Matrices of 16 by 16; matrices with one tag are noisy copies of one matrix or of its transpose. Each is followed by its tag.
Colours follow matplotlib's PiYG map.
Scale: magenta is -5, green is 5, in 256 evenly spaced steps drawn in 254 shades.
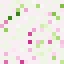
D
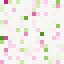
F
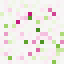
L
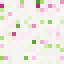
F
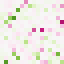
D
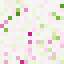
D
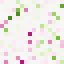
D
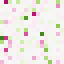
F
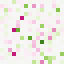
L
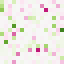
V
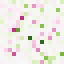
L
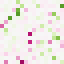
D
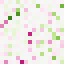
D
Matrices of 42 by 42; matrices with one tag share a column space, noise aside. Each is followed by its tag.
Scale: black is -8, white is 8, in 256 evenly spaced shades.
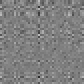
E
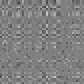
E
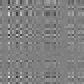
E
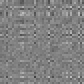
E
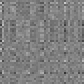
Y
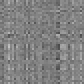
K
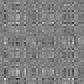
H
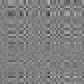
E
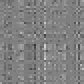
K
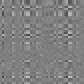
E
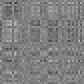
Y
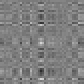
H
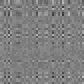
E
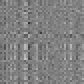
K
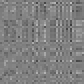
Y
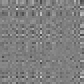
E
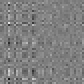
H
